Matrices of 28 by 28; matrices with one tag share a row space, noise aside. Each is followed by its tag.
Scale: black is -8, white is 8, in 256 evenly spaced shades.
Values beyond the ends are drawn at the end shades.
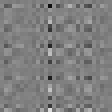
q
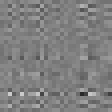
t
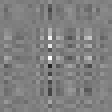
q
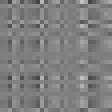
t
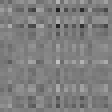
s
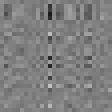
q
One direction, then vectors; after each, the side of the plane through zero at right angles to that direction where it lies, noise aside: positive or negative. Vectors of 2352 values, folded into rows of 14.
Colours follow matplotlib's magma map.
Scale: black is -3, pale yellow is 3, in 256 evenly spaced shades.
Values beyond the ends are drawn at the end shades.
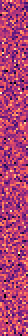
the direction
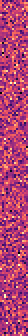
negative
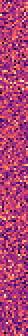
negative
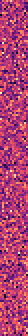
positive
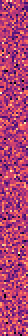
positive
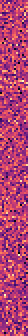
negative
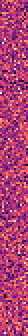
positive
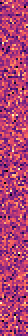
positive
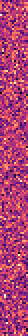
negative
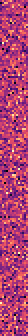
positive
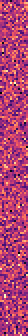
negative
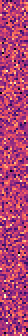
negative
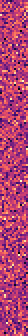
negative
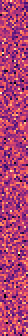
positive
